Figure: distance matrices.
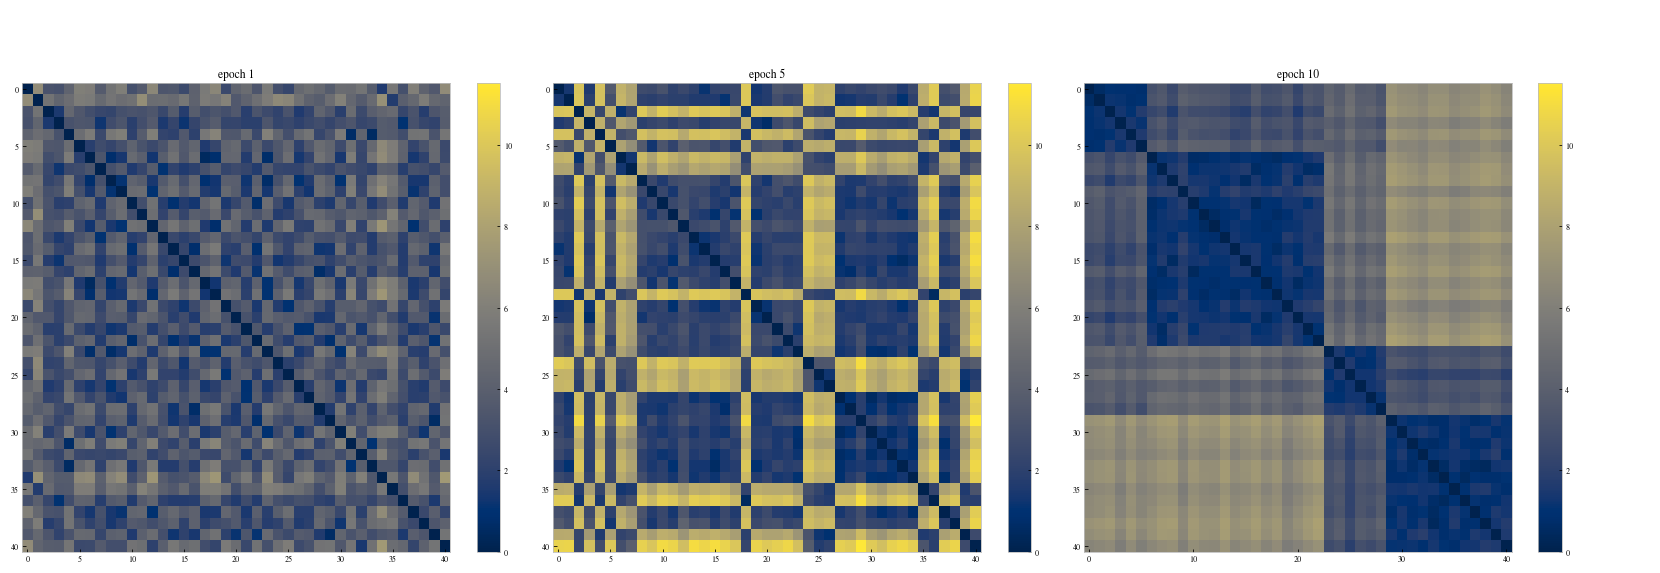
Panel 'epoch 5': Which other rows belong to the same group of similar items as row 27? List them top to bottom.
0, 1, 3, 5, 8, 9, 10, 11, 12, 13, 14, 15, 16, 17, 19, 20, 21, 22, 23, 28, 29, 30, 31, 32, 33, 34, 37, 38
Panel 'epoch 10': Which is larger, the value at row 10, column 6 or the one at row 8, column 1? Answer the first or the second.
the second
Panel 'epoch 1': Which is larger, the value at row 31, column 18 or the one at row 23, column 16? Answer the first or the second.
the first
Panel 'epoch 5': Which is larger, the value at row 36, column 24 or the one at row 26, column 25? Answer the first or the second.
the first
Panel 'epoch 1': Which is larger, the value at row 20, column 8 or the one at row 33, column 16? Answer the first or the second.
the first
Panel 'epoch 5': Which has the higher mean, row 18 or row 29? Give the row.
18
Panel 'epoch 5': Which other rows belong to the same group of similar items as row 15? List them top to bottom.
0, 1, 3, 5, 8, 9, 10, 11, 12, 13, 14, 16, 17, 19, 20, 21, 22, 23, 27, 28, 29, 30, 31, 32, 33, 34, 37, 38
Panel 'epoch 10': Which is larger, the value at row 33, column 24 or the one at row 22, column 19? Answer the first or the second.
the first
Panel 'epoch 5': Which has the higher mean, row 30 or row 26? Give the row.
26
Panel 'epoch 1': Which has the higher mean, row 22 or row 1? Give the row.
1
